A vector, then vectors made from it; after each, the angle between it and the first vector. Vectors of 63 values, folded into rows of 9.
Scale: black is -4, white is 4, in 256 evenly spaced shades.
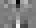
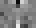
nearly parallel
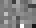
partly opposed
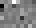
orthogonal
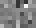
partly aligned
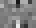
nearly parallel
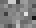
partly aligned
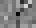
partly opposed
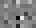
partly opposed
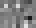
partly opposed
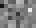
partly opposed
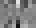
nearly opposite
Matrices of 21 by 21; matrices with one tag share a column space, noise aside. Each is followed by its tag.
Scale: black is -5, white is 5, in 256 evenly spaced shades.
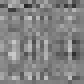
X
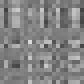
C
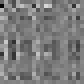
X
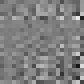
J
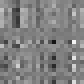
C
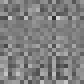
J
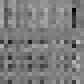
C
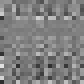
J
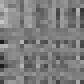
C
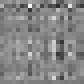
X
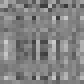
X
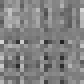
C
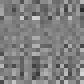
J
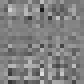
J
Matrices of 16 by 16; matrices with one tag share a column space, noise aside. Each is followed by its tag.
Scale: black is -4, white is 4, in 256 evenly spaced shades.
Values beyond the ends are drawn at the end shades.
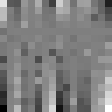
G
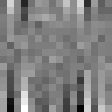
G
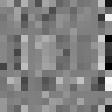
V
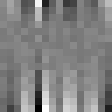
G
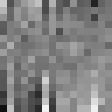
G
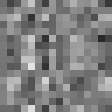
V
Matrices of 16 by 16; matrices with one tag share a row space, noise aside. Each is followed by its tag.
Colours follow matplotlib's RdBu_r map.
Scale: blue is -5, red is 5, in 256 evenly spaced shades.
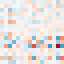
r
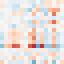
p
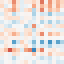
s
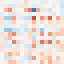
s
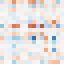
p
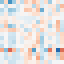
r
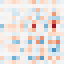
p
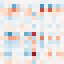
s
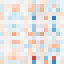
p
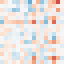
p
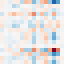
p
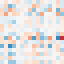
r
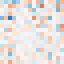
r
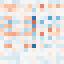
s
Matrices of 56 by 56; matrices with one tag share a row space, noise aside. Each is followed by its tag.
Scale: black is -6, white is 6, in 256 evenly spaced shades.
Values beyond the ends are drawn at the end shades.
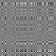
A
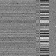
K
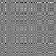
A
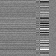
K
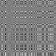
A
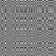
A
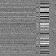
K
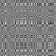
A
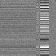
K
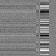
K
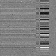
K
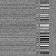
K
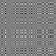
A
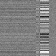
K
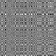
A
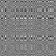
A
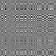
A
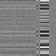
K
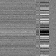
K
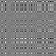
A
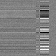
K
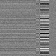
K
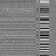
K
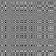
A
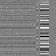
K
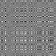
A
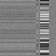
K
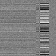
K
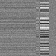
K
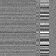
K
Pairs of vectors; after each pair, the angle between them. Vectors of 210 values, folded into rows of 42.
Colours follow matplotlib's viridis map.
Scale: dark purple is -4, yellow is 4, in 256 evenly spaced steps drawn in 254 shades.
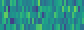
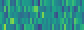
nearly opposite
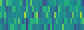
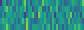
nearly opposite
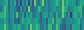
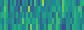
nearly parallel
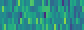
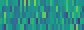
partly opposed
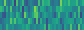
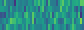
partly aligned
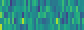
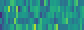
partly opposed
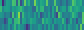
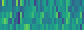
nearly opposite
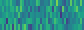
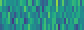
orthogonal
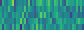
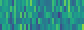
partly opposed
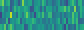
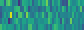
partly aligned
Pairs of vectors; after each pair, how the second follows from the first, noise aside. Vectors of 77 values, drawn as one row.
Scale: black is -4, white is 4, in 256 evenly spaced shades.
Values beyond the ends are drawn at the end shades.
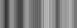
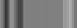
partly zeroed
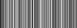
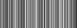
reversed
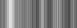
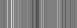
partly zeroed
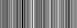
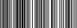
scaled up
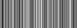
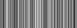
reversed
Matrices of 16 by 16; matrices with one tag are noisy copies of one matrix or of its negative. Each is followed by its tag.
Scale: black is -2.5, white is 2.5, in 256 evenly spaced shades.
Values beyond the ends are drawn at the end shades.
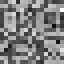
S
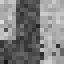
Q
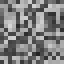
S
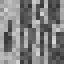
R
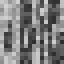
R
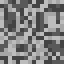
S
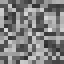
S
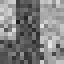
Q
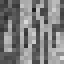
R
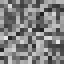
S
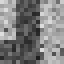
Q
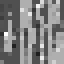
R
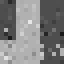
Q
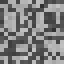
S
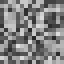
S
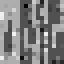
R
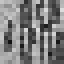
R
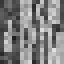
R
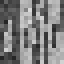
R
